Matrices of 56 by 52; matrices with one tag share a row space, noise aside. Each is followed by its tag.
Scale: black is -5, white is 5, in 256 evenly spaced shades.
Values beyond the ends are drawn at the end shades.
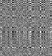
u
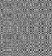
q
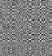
u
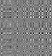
q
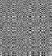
u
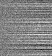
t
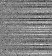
t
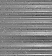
t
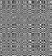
u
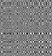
q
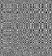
q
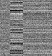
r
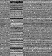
r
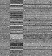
r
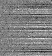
t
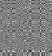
u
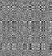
u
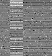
r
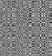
u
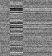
r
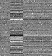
r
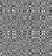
u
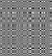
u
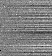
t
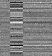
r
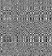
q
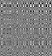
q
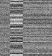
r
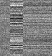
r
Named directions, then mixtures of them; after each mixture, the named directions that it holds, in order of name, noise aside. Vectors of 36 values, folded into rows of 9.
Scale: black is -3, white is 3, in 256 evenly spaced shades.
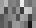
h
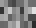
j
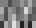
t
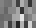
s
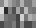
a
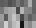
a, h, t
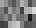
h, j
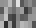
s, t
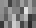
h, j, t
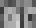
a, j, t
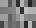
a, j, s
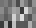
s, t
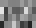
a, t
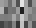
a, h, s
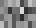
j, s, t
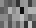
j, s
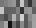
h, j, s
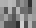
a, s, t
